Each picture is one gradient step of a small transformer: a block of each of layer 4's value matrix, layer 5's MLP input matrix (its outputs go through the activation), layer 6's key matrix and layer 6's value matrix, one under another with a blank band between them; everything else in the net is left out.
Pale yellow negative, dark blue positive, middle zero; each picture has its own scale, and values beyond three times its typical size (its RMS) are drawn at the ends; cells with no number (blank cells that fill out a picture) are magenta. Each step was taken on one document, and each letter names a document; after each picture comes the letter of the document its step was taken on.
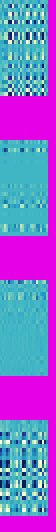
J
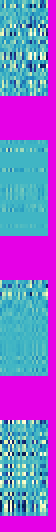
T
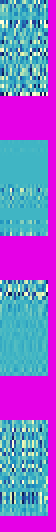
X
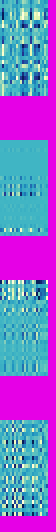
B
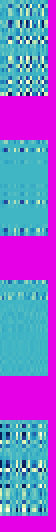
J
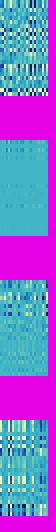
T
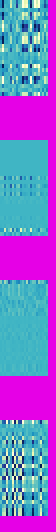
B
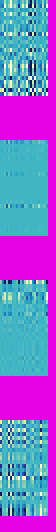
T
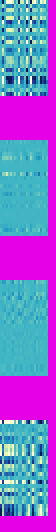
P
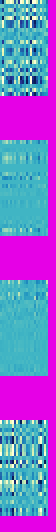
P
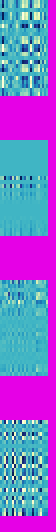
B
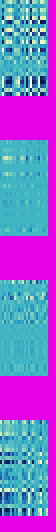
P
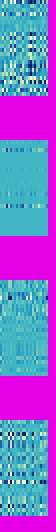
T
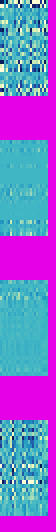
X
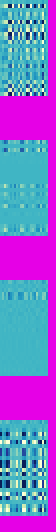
J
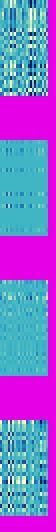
T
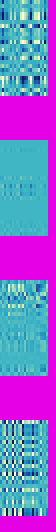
B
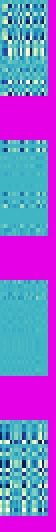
J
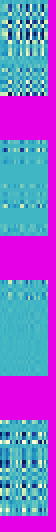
J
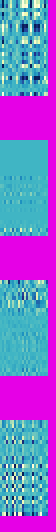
B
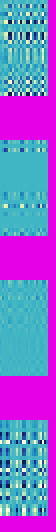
J
